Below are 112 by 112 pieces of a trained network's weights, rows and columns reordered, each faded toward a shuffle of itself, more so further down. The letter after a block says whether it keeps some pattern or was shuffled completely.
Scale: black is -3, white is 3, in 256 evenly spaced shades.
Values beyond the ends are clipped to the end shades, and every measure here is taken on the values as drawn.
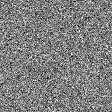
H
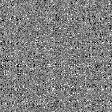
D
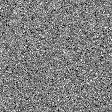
H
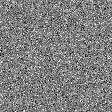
H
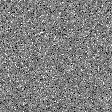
H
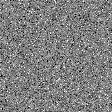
H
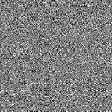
D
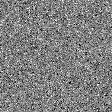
H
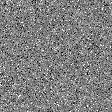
H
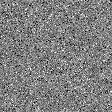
H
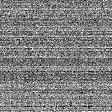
D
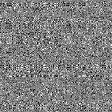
D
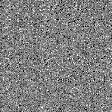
D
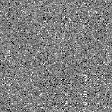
D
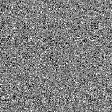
D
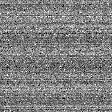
D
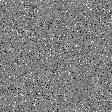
H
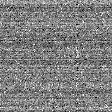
D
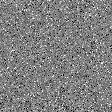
H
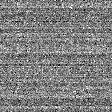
D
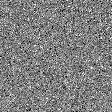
H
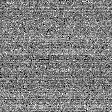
D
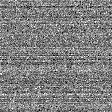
D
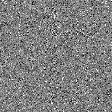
D
